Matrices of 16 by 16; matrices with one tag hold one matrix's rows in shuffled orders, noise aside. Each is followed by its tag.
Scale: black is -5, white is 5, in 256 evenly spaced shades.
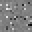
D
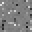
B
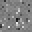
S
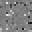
D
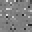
D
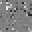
D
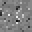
S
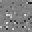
D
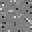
B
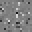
S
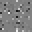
S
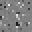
S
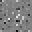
S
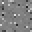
B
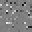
D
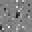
S
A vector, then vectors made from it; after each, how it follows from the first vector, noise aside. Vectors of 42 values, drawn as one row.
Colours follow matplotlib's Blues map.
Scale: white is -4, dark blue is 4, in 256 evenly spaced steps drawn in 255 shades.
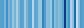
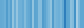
shrunk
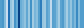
reversed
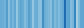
shrunk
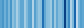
copied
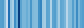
reversed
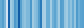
reversed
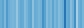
shrunk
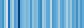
reversed
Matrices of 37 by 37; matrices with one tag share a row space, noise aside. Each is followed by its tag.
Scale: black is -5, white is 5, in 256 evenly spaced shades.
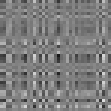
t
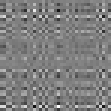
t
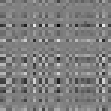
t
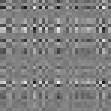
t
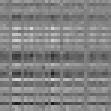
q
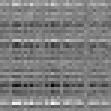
q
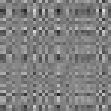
t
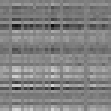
q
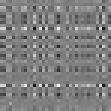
t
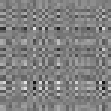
t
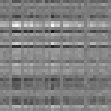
q
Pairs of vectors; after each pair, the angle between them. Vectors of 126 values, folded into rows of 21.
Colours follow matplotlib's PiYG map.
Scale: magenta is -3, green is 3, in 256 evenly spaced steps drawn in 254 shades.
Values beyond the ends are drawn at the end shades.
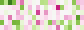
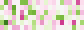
orthogonal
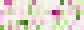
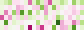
orthogonal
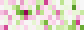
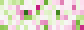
nearly opposite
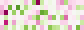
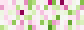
orthogonal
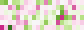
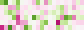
nearly parallel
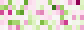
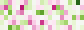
nearly opposite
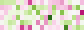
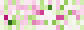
orthogonal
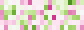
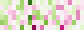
partly opposed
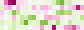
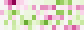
nearly parallel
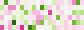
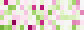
nearly opposite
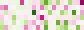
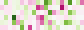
partly aligned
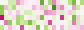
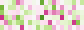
nearly parallel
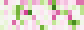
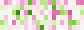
nearly parallel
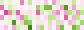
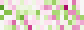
nearly opposite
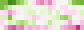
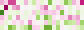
partly opposed
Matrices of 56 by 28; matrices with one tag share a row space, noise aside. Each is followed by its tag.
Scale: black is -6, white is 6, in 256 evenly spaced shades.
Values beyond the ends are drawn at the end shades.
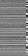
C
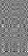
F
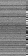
C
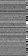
C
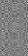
F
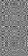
F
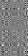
F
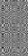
F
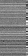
C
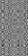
F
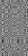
F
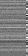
C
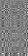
F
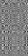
F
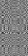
F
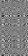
F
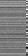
C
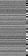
C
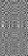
F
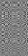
F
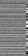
C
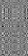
F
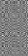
F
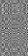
F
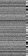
C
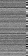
C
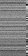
C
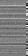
C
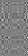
F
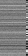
C
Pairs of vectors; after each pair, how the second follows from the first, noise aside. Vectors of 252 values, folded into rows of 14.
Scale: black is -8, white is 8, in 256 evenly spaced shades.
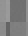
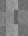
wrapped around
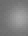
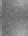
wrapped around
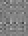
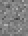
shuffled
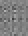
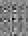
scaled up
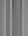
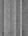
wrapped around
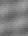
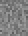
shuffled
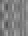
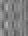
negated
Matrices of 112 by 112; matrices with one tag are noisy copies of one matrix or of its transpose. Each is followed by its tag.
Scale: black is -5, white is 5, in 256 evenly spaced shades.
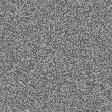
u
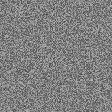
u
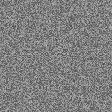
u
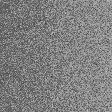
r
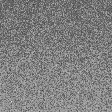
r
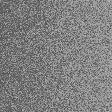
r
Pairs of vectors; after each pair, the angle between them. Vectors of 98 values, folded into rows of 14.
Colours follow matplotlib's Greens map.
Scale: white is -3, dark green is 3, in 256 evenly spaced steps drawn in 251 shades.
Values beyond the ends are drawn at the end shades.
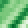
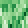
partly aligned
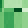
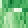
nearly opposite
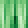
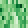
partly opposed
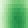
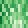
partly opposed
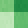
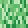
orthogonal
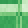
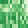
partly aligned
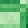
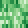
partly aligned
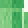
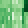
nearly opposite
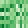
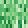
partly aligned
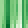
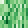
partly aligned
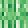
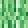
nearly parallel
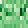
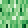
partly aligned
